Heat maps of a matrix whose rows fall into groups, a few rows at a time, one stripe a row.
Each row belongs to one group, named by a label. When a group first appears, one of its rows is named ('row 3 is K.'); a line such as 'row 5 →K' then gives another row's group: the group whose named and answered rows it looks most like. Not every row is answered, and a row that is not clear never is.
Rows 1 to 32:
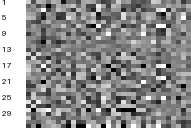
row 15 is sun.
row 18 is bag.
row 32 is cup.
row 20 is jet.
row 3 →jet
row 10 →bag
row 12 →bag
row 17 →jet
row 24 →sun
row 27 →sun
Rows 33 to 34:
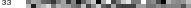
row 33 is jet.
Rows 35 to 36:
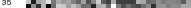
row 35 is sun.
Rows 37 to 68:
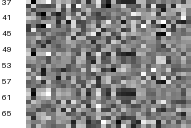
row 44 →cup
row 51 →jet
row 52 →jet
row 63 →bag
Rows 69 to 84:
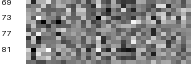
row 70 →jet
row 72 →jet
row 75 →sun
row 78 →cup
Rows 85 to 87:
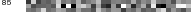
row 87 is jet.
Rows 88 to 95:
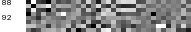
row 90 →sun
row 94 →jet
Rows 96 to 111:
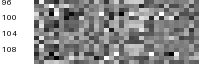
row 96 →sun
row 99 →bag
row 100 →cup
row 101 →sun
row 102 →sun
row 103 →cup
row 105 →cup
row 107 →sun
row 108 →sun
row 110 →bag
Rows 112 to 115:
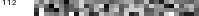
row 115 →cup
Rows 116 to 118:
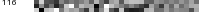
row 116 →sun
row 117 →bag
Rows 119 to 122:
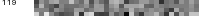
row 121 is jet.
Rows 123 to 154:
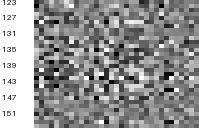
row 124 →bag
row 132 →bag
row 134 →bag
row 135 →bag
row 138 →bag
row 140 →sun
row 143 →cup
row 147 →bag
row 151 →bag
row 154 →bag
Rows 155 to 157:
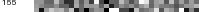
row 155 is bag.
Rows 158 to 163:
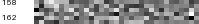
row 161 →jet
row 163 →sun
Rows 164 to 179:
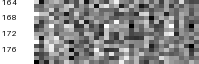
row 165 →bag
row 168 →jet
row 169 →cup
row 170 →jet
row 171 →jet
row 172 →jet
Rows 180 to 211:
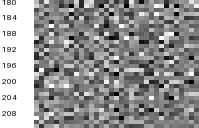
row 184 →cup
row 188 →jet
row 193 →cup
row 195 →jet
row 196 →bag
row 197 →sun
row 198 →jet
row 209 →bag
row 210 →sun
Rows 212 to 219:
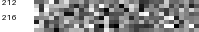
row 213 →bag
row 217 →cup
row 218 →jet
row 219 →bag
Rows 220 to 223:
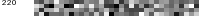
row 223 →cup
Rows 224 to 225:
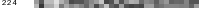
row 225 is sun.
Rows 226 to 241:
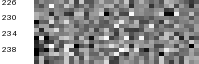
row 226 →cup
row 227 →jet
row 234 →jet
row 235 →cup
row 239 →bag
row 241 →cup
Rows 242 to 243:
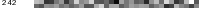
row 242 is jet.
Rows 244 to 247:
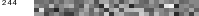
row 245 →jet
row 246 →sun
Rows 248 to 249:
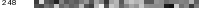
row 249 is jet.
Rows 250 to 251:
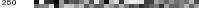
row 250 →sun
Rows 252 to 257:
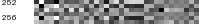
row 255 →sun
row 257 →jet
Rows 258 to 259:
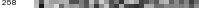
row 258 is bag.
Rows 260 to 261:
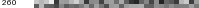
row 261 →sun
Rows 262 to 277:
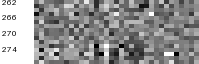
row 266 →bag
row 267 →sun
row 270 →cup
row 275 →jet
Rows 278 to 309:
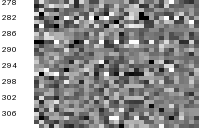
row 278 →cup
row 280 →sun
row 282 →bag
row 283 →jet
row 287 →bag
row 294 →jet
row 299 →sun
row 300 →jet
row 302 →sun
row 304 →jet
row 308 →sun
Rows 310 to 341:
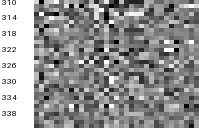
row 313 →sun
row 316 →cup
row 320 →jet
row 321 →bag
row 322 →jet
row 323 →bag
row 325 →bag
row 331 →sun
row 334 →cup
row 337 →cup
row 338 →sun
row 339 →cup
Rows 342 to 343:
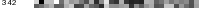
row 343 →jet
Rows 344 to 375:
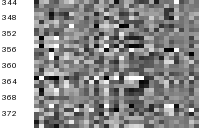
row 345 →cup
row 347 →bag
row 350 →bag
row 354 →bag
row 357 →jet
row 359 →jet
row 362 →bag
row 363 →sun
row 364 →bag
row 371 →jet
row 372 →jet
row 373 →sun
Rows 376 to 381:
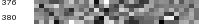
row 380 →jet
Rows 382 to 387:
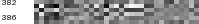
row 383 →sun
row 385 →sun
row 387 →cup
